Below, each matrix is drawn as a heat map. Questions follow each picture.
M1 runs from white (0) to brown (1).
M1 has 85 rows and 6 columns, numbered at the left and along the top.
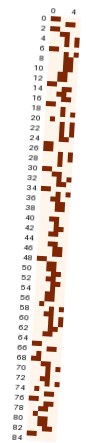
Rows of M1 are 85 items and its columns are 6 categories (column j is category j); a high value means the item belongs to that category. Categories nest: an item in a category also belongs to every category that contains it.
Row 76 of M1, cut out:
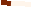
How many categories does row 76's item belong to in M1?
2
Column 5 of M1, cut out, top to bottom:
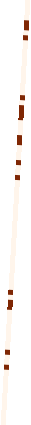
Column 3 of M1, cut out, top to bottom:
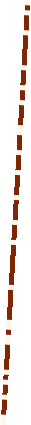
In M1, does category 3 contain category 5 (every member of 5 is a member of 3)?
yes
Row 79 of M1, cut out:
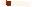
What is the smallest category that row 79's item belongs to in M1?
1
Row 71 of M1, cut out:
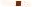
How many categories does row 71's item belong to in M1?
1
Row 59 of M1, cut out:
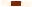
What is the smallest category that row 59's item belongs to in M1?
2
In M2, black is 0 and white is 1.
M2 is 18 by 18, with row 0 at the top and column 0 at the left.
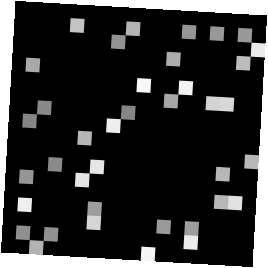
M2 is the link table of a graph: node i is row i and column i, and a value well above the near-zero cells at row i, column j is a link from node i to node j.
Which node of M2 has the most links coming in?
node 1
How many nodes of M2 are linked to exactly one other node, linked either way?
3
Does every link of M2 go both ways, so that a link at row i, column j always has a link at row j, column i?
yes
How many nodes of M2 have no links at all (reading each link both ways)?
1
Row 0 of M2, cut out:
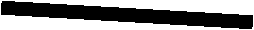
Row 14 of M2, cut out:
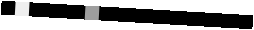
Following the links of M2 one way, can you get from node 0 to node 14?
no
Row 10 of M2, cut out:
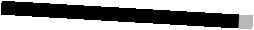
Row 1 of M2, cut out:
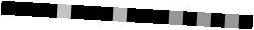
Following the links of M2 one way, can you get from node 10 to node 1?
yes
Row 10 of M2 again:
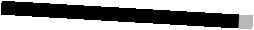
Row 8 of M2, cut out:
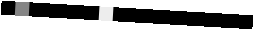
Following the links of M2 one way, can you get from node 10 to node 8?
yes
